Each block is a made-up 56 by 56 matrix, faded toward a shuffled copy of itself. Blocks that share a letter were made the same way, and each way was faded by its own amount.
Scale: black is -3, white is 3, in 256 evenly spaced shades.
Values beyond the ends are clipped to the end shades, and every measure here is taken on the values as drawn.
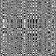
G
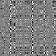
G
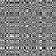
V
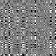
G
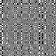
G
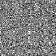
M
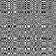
V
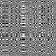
V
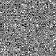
M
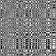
V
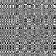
V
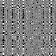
G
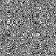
M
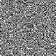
M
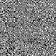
M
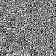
M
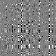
G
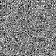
M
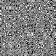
M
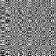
V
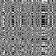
V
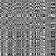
V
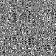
M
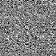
M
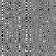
G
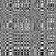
V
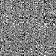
M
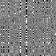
G
